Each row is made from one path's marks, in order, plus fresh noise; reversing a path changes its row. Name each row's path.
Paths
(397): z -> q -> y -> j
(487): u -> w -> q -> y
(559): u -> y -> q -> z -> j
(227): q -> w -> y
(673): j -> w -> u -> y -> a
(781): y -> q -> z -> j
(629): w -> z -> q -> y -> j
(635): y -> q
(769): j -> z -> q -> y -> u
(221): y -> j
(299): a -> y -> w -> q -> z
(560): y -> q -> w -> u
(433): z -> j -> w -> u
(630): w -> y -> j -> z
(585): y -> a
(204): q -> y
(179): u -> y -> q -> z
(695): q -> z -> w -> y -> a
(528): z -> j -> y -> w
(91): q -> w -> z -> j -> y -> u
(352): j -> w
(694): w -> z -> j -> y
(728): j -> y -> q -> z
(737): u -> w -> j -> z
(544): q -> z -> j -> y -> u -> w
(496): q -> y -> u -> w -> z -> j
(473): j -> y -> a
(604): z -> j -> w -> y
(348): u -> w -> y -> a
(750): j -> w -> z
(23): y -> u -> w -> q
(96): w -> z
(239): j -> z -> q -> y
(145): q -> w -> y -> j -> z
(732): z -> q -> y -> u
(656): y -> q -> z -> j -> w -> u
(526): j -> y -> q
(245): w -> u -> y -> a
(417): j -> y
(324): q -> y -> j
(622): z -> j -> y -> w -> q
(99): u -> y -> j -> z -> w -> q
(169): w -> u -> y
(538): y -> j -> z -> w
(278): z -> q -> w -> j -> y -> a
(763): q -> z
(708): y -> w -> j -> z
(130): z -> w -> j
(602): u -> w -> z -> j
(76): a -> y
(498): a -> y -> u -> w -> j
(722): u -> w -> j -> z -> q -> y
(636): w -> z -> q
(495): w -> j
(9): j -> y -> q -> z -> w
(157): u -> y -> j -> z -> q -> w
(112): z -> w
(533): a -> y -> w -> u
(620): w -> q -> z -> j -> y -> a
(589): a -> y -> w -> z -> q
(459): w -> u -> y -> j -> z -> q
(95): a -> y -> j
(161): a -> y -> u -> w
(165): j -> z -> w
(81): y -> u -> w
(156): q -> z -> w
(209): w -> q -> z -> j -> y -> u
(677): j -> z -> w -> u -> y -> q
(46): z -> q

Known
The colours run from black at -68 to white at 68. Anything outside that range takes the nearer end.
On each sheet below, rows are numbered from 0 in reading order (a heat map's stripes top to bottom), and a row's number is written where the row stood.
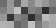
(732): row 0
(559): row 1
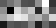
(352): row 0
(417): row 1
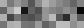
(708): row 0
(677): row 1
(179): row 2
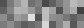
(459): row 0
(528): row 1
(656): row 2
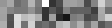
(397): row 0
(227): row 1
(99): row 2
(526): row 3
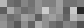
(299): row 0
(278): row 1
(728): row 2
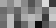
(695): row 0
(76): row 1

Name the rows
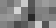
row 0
(209)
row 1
(348)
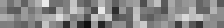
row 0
(544)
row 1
(221)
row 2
(694)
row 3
(473)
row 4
(589)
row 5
(722)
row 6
(629)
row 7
(538)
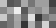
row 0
(630)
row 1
(604)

